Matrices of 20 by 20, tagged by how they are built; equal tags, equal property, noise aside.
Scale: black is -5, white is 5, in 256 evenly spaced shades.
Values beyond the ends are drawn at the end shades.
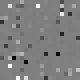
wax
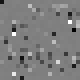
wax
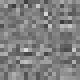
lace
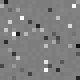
wax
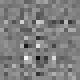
lace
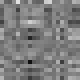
lace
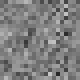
lace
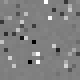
wax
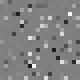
wax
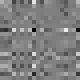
lace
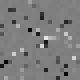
wax
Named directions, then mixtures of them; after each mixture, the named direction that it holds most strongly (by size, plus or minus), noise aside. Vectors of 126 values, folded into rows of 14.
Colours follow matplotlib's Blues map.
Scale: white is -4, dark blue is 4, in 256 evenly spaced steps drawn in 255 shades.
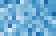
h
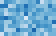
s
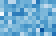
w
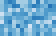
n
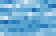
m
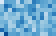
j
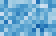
w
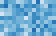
s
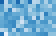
j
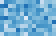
s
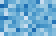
s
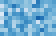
n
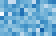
w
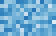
n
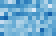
m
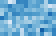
w
